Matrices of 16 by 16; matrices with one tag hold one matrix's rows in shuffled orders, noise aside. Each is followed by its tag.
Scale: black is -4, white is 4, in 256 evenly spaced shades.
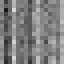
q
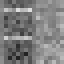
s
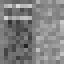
s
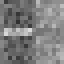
s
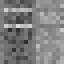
s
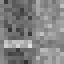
s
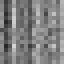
q
